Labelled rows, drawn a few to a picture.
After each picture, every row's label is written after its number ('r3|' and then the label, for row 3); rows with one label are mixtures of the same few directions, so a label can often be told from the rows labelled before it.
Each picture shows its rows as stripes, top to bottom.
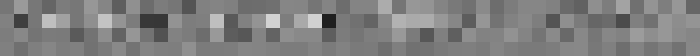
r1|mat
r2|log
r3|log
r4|mat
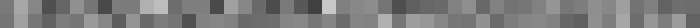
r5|log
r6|mat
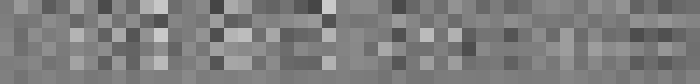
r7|log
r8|log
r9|log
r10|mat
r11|log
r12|mat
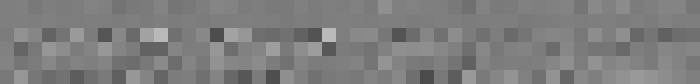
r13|mat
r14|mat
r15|log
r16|log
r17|mat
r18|log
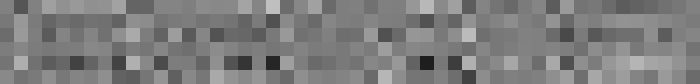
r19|log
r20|log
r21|mat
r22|mat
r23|log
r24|mat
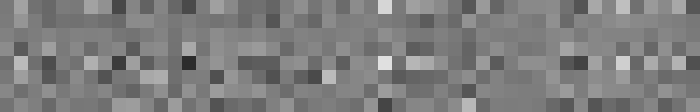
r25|mat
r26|log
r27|mat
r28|mat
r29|mat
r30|log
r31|mat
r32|mat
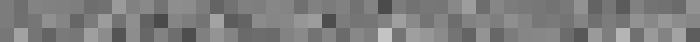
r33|mat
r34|log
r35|mat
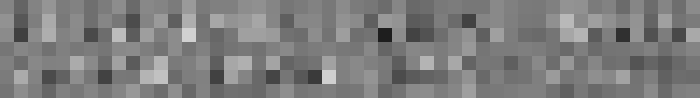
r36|mat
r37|mat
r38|mat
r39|mat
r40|log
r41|log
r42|mat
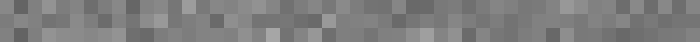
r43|mat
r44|log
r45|log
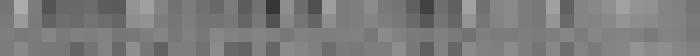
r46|log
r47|log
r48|mat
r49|log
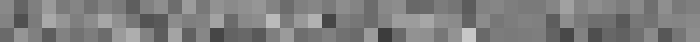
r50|mat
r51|log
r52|mat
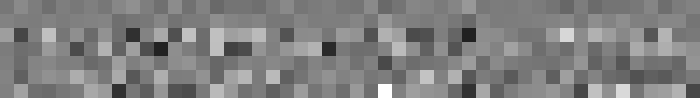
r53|mat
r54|mat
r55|mat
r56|log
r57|mat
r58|log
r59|mat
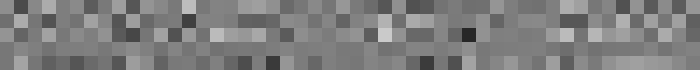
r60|mat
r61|mat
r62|mat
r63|mat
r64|log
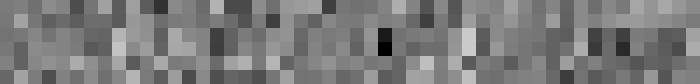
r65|log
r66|log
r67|mat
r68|mat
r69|log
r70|mat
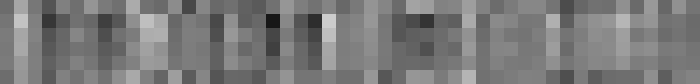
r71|mat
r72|log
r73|log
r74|log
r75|log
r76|mat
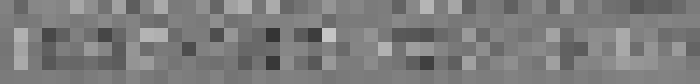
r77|log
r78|log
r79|log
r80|mat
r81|log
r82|log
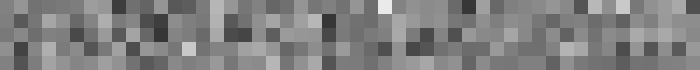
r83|mat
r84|log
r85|log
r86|mat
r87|log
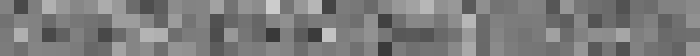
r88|log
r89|mat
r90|log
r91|mat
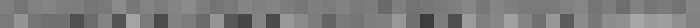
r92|mat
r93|log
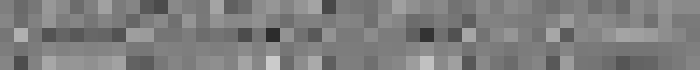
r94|log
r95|mat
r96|log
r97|log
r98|log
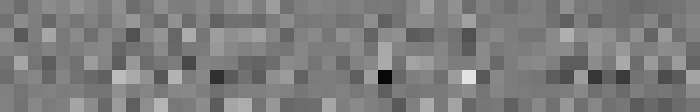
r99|log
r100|mat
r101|mat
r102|mat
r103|mat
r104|mat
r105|mat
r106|log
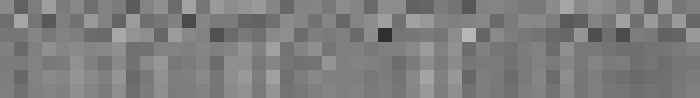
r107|mat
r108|mat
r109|mat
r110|log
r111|log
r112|log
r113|log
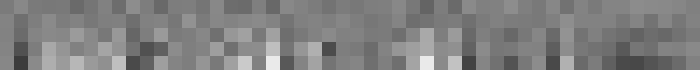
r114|log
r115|mat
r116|log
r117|log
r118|log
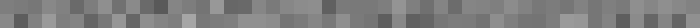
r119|log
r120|mat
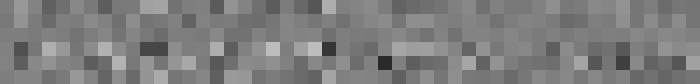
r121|log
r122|mat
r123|log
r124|log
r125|mat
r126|log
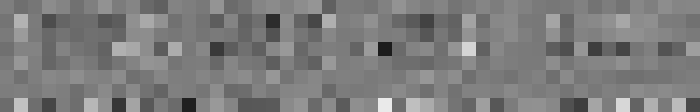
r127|log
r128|log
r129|log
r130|mat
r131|log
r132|log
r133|log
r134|mat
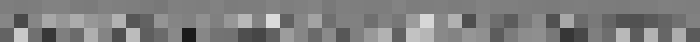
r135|log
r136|log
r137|mat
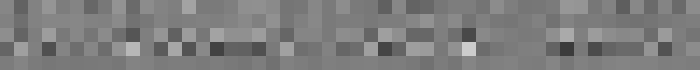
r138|mat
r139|log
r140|mat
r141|mat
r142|log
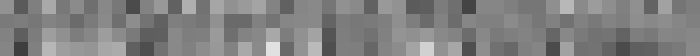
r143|mat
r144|log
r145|log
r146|log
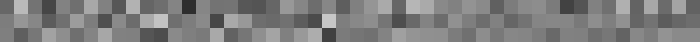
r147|mat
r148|log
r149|log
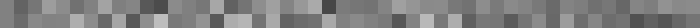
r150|log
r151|log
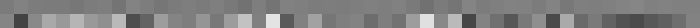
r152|log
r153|log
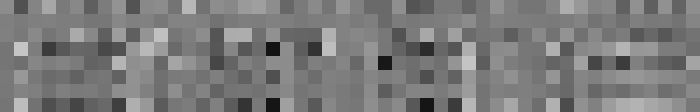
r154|mat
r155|mat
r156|log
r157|log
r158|mat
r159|log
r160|mat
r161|log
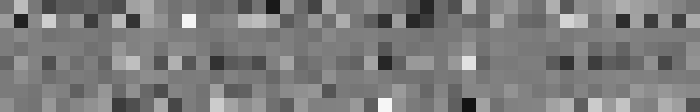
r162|log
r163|mat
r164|log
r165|mat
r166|mat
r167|log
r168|log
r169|mat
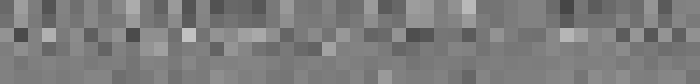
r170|mat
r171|mat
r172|mat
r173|log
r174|mat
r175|mat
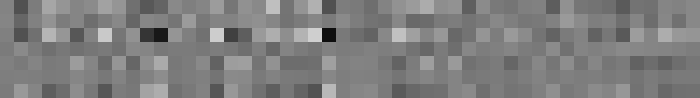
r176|log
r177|mat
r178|log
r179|log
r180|log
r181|log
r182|log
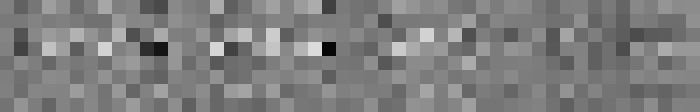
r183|log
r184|mat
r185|log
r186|log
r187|mat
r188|log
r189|log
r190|mat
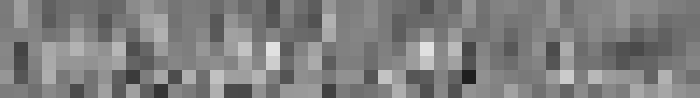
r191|log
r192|log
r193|log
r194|log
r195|log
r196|mat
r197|log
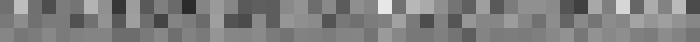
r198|mat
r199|log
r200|mat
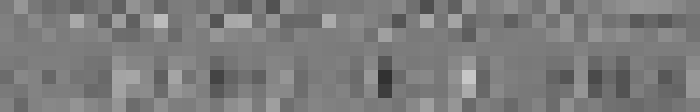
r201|log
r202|log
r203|mat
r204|mat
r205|mat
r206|mat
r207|mat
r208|log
